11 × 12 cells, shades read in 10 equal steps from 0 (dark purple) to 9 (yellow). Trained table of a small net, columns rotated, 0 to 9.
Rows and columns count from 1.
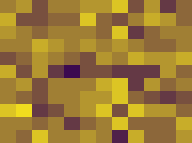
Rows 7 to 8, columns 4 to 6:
5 5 5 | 5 5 6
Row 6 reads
7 3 6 2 0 3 3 2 2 2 6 4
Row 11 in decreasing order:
8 7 6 6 5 5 5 5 4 4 4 1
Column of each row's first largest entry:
8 6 8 3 9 1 8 8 2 8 3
